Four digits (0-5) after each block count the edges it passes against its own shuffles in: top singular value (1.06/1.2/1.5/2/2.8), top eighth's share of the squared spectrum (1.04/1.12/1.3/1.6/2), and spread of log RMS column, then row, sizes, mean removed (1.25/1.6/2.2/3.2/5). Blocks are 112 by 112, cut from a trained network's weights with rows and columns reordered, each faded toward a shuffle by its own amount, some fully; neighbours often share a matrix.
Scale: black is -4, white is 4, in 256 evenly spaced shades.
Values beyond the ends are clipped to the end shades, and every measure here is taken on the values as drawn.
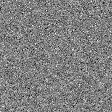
0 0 0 0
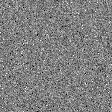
0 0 0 0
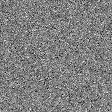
0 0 0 0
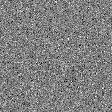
1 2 0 0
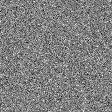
0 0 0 0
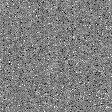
1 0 0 0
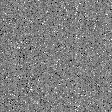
1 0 0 0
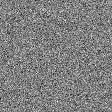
0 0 0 0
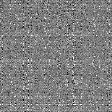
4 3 3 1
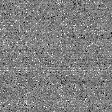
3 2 2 0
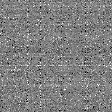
3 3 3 0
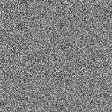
3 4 1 2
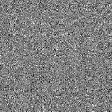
3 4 2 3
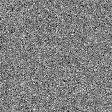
2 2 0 1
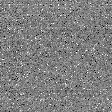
2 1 1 0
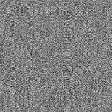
4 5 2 3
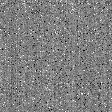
2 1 0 1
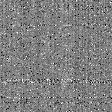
3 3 0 2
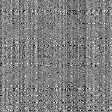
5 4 1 4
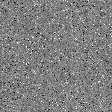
1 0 0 0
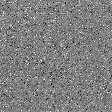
1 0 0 0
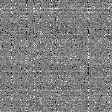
4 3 3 0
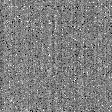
3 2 0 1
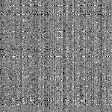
4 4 1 3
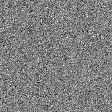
1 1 0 0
